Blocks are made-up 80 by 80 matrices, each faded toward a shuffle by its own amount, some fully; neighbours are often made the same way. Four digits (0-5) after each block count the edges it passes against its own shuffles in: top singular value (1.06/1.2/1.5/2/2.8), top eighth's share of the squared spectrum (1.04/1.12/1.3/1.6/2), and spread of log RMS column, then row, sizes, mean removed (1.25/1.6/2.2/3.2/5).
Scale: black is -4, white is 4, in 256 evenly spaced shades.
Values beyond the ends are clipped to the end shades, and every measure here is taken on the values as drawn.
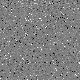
0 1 0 1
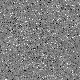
0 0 0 0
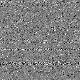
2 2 0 3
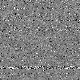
2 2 0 3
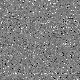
1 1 0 1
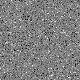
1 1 0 1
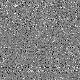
1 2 0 2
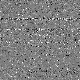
2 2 0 2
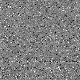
1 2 0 2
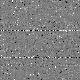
3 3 0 2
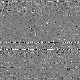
3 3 0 3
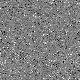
1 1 0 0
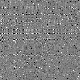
4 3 1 2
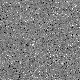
2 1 0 0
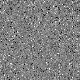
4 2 1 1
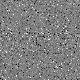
2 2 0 1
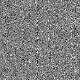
1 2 3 0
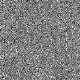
1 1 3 0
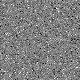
0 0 0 0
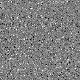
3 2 0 1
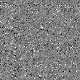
3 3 1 2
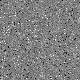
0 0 0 0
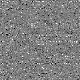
3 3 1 2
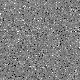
2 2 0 1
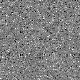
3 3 0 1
